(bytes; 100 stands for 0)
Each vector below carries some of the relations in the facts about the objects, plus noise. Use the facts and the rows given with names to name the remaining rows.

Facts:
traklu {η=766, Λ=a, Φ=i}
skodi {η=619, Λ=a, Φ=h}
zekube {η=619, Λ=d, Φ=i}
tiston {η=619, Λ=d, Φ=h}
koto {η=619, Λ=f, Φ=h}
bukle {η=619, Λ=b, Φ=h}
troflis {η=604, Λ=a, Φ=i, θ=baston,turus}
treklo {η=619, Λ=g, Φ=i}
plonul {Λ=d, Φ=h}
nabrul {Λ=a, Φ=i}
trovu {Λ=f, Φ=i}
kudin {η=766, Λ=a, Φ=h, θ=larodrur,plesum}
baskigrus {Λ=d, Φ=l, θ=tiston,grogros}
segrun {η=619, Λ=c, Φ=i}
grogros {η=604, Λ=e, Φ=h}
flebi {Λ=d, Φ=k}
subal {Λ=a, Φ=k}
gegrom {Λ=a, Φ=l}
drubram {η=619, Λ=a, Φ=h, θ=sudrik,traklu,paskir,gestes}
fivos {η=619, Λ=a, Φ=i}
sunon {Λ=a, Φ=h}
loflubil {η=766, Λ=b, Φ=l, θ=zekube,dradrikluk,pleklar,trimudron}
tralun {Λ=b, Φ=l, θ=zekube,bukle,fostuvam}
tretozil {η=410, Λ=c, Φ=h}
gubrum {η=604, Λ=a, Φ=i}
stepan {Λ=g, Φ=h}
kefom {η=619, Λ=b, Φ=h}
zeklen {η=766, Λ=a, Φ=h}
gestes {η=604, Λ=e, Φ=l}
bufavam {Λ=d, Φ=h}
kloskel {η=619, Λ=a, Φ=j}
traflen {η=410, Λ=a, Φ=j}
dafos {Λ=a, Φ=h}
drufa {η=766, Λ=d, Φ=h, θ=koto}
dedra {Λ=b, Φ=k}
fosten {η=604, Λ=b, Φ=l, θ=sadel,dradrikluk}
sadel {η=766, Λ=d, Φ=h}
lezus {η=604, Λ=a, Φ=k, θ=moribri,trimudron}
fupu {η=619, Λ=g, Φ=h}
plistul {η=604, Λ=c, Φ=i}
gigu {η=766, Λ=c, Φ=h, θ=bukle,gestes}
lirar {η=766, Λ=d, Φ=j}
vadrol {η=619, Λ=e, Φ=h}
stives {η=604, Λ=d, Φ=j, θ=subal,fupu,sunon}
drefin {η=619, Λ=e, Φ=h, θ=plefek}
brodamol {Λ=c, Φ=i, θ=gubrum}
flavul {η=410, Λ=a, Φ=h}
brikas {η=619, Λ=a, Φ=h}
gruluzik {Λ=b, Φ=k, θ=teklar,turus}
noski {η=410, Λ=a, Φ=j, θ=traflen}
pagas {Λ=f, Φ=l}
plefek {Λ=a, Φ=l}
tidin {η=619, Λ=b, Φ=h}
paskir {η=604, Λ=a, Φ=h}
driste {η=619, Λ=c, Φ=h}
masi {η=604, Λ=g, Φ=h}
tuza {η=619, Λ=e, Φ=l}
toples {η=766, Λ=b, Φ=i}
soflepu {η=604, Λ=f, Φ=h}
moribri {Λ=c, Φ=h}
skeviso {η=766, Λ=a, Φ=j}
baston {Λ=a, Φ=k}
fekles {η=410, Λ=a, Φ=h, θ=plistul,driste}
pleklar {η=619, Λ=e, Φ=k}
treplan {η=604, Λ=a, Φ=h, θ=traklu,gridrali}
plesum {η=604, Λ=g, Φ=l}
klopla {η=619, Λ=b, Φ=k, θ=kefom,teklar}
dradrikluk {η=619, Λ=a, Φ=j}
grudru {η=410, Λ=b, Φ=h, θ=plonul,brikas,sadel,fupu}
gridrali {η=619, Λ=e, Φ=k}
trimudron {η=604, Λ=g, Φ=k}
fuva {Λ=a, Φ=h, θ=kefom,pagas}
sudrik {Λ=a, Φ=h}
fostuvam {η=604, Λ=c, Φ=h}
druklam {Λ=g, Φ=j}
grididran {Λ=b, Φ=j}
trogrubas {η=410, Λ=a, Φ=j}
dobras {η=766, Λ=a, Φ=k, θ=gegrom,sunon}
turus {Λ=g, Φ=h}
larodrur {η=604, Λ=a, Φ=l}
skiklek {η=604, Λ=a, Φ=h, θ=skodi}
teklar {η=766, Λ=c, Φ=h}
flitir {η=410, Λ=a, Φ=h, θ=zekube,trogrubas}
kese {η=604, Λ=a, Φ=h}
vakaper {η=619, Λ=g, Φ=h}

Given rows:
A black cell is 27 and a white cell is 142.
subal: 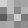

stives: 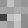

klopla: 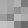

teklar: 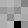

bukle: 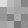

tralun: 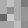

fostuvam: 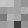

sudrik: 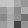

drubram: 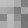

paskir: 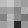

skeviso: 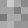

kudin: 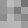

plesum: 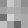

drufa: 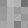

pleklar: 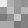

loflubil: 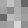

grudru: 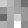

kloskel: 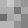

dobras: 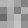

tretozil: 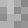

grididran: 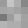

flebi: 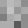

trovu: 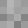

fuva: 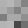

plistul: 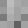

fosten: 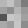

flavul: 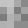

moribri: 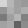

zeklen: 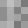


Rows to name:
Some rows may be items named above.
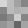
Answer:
sadel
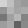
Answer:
moribri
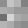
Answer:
baskigrus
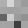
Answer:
gestes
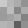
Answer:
gridrali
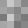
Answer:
treplan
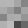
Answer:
fuva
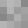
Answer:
dedra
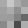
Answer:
traklu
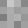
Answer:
lirar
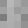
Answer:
brodamol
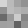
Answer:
plonul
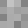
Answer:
lirar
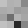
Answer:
kefom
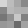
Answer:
sadel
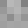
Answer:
toples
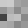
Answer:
gegrom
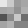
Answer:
dradrikluk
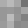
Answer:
gigu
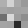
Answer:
gestes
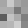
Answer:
noski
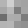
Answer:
traflen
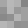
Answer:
dedra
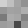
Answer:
fostuvam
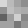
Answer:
plonul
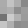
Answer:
tuza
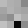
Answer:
turus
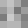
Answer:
fekles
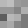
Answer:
lezus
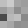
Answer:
gegrom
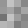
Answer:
skiklek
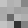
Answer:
kefom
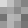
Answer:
flitir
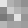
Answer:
fupu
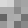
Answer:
trogrubas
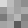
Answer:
moribri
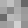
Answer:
loflubil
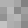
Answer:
drefin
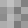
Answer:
zeklen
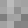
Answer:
nabrul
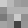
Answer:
trimudron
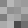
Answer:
troflis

